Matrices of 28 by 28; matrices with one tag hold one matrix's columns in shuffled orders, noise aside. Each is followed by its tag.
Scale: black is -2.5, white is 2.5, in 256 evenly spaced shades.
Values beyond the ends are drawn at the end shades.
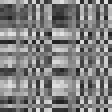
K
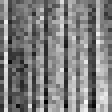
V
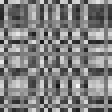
K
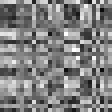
K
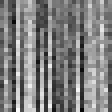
V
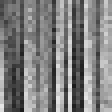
V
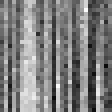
V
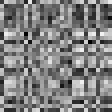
K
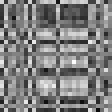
K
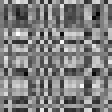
K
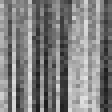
V
